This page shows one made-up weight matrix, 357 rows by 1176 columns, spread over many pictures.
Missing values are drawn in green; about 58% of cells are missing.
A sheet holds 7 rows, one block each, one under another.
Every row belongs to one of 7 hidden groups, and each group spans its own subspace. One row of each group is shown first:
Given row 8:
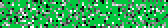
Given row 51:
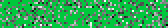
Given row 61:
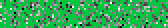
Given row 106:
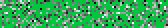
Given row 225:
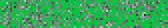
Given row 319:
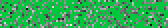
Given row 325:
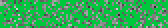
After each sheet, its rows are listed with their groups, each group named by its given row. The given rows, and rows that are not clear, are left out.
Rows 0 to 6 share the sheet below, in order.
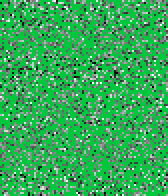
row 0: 325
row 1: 325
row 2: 51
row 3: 8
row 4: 319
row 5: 325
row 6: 325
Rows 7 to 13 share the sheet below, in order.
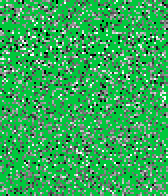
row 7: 106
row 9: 319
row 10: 8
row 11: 325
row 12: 61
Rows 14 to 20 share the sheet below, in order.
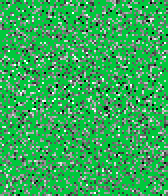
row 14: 225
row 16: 319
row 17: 106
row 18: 225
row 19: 225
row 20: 325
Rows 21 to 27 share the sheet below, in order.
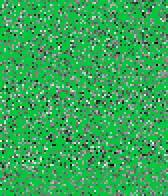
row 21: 61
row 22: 225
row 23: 319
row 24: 106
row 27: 61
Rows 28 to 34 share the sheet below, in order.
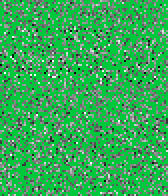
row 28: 106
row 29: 106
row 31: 225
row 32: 319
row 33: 51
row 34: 61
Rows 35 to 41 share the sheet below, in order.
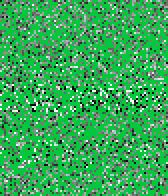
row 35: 51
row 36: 325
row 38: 8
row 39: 225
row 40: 8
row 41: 106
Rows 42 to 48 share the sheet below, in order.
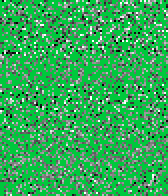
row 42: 319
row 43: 8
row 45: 8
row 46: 225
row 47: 325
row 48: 225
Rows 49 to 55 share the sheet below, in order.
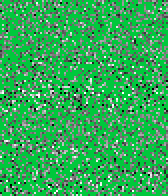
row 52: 319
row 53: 319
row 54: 319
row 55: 106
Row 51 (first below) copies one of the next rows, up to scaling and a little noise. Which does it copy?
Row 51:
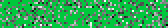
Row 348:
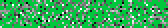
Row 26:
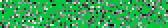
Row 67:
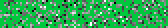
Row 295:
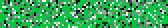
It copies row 67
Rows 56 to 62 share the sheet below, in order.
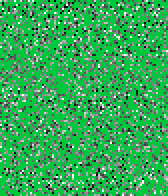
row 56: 325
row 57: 319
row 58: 319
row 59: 61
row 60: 106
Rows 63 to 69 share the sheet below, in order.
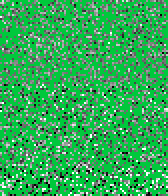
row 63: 319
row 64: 51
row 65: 61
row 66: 8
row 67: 51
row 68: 8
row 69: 325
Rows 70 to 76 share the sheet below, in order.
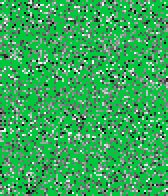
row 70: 319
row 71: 8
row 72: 319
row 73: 8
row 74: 51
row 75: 51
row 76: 325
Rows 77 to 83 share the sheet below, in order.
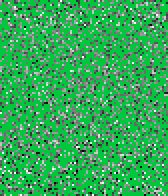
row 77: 225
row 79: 8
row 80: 325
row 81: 61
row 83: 51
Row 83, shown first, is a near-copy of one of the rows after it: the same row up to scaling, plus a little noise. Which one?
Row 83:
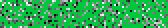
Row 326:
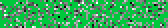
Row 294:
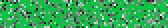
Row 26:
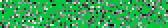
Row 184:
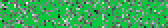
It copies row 294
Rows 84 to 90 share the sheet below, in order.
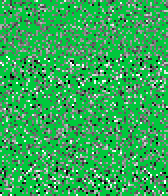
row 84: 319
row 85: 325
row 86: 325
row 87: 51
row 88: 325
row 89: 61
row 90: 106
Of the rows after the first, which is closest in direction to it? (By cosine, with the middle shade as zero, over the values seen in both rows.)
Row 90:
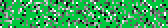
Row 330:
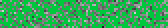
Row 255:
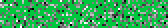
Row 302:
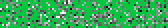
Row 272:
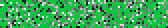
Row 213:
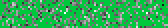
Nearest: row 213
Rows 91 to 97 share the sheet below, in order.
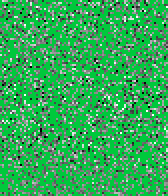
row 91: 325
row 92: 106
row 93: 319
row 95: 225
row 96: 325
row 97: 8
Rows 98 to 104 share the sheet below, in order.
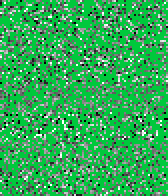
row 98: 106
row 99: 8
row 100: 51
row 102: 225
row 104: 106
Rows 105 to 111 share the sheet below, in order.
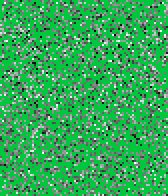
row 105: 106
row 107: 325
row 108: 8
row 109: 325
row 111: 8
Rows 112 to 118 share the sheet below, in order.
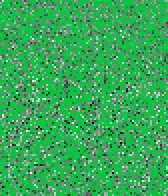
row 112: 319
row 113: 319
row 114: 106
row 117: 319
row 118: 325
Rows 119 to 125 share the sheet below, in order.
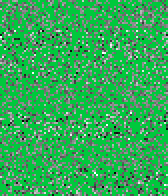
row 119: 61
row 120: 61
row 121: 61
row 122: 325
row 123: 61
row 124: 8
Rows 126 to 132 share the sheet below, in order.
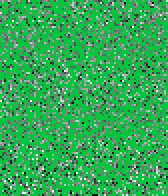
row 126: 8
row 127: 61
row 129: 225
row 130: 325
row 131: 61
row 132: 319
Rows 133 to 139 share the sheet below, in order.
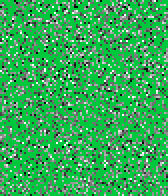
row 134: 225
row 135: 61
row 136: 51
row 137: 106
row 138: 106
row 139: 319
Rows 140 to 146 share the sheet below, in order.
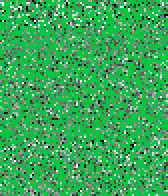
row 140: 225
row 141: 319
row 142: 61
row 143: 325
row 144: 319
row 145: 325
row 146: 319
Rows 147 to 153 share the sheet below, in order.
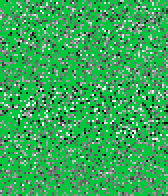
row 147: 319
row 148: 51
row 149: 61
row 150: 225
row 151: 319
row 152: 319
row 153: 8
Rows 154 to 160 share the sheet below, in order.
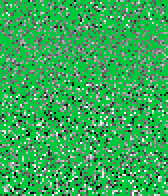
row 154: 106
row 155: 8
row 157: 51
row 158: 8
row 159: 225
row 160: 319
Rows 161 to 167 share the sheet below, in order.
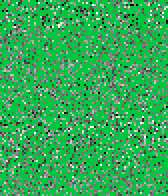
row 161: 61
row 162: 319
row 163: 319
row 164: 319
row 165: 8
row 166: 61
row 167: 319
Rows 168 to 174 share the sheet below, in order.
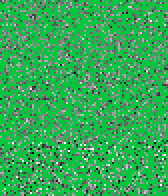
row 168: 8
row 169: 325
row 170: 8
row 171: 61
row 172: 106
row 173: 225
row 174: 51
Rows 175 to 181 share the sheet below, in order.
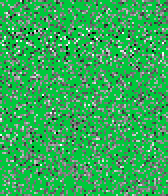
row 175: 106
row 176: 51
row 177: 225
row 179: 319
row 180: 319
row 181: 8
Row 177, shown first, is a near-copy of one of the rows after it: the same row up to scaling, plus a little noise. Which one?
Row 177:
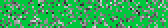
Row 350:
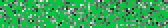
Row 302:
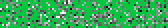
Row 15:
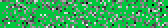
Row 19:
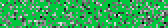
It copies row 19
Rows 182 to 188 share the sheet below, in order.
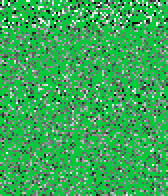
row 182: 225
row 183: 325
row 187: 106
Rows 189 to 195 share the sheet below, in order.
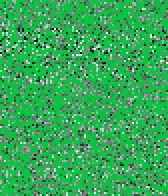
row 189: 8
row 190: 106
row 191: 319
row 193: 8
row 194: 51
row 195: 325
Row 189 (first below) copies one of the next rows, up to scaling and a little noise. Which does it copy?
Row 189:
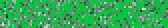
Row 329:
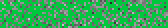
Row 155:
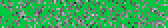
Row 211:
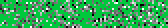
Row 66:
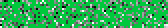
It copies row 211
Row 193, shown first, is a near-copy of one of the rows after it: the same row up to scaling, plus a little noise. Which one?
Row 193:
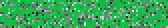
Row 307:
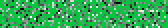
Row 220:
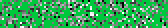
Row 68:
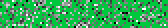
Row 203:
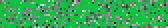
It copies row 203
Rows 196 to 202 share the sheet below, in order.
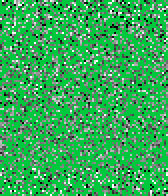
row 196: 319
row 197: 51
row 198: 8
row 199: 225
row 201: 106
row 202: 319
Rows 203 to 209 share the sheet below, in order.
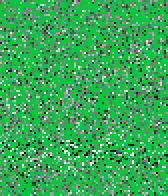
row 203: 8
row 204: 61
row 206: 61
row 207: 51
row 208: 325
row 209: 319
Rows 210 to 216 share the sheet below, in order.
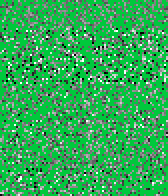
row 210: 225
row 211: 8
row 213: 325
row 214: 51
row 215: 51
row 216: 8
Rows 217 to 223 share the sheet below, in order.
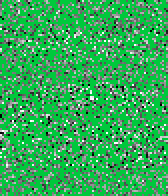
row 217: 8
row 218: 61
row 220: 8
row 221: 325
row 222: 8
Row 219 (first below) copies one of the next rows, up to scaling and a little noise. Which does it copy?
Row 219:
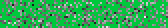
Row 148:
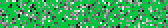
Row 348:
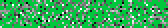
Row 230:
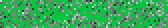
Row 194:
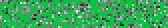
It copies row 230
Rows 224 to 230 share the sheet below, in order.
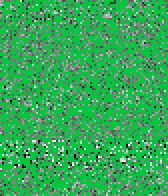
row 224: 106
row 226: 225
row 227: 106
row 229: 8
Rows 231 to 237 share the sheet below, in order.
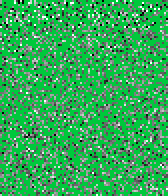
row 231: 106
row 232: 51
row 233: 106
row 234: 319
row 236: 51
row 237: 51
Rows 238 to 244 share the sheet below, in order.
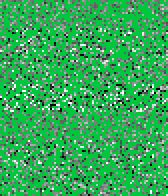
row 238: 225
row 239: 319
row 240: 8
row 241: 225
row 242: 51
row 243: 8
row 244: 319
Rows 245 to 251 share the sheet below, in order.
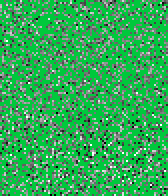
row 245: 106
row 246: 106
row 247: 225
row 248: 325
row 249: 325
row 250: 8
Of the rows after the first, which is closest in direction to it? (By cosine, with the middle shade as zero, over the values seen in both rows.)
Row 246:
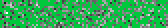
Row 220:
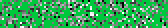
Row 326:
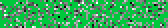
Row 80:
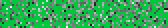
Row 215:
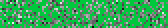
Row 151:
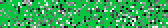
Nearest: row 80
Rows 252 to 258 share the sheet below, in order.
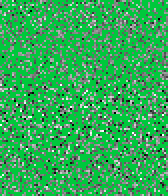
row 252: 319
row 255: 61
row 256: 225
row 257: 319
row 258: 325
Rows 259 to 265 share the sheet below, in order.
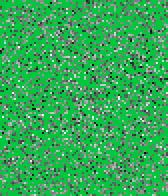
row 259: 325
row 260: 225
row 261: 319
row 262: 106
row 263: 51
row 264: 51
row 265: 319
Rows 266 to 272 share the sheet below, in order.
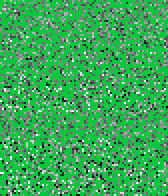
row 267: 319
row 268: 8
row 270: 225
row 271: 325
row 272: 225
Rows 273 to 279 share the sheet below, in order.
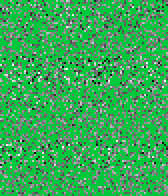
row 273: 61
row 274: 8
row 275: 325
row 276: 106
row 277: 225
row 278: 106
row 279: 225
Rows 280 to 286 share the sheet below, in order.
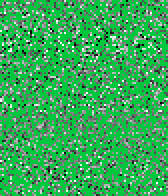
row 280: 8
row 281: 8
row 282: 51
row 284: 225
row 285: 325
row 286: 325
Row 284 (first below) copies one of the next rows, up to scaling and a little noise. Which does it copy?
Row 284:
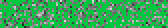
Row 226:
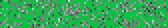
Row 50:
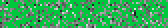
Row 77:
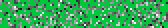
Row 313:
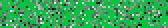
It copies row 77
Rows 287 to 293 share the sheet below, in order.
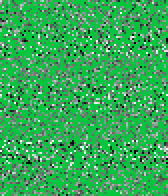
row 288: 225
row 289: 8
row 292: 8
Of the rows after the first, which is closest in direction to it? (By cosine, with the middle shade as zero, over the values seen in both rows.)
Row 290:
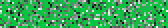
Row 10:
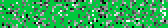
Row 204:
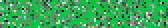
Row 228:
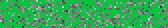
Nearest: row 10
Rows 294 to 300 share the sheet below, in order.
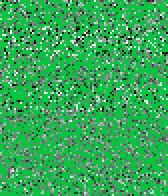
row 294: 51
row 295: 51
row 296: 61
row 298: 8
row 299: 319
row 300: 8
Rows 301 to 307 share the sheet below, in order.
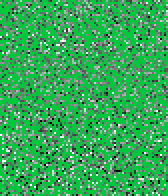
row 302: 225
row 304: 8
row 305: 319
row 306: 225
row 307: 8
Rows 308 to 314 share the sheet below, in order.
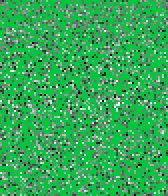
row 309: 8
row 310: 8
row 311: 61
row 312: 225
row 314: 61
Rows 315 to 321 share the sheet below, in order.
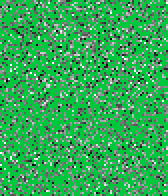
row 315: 8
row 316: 319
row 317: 8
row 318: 325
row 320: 106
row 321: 61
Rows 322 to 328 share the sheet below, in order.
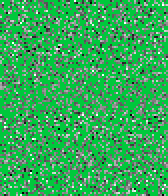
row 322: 106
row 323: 8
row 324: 8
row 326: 51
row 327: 61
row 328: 225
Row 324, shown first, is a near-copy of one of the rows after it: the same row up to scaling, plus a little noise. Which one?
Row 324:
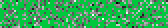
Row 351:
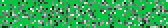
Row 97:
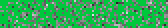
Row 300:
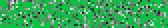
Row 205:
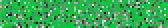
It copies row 97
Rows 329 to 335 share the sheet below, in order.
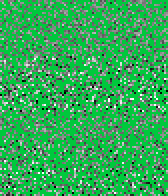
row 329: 8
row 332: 325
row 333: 319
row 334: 51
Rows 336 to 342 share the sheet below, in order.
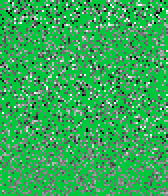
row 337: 319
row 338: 319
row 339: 51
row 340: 319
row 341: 319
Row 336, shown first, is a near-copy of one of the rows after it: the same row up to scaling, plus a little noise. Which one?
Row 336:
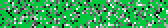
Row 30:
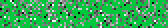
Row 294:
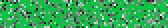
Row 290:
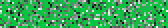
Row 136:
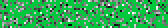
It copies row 290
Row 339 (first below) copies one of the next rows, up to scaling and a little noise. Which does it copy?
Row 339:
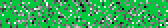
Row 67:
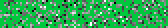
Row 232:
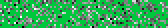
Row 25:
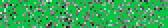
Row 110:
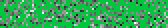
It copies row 232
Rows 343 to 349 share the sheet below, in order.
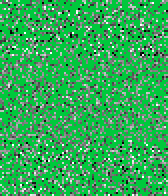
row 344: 319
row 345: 325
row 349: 8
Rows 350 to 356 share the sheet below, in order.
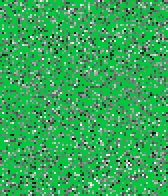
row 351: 8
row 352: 325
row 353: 106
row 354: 225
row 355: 319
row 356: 51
